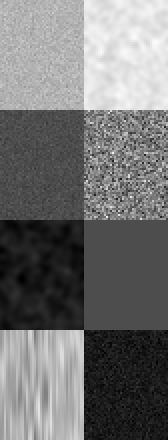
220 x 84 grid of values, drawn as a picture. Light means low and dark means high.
It is made of 4 by 2 panels. Panel 1,1: low, fine-grained, faint in contrast. Panel 1,2: very low, blotchy, faint in contrast. Panel 2,1: high, fine-grained, faint in contrast. Panel 2,2: middling, fine-grained, strong in contrast. Panel 3,1: very high, blotchy, faint in contrast. Panel 3,2: high, flat. Panel 4,1: low, streaked downward. Panel 4,2: very high, fine-grained, faint in contrast.
